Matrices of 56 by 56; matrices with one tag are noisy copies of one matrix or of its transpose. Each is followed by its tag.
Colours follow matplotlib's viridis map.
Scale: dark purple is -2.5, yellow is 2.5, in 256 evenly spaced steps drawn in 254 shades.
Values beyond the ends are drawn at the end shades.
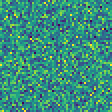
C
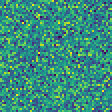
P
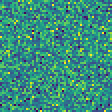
P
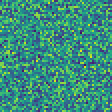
P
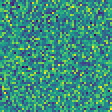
C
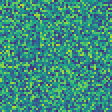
P
